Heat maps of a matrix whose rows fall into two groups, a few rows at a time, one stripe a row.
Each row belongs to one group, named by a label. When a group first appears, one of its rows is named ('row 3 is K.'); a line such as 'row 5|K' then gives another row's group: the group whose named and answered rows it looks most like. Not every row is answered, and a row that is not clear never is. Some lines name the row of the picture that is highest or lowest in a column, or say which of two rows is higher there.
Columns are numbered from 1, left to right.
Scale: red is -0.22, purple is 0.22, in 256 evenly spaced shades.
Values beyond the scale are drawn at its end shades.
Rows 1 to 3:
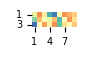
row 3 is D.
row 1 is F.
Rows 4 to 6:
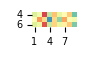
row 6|D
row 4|D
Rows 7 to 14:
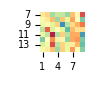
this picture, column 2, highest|11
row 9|F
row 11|D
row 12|D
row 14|D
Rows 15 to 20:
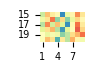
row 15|F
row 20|D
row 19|F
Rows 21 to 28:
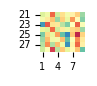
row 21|D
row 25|F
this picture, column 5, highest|25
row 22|D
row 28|D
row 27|F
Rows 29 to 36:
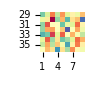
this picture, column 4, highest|36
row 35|F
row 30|D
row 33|D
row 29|D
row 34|F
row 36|D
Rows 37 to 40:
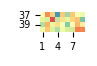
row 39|F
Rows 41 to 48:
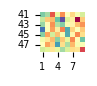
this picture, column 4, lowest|45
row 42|F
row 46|D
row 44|D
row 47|D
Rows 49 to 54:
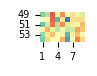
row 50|D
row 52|F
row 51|D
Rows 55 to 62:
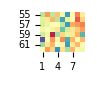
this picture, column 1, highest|60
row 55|F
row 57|F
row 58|F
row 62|D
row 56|F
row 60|D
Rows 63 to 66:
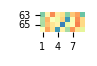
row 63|D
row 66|D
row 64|F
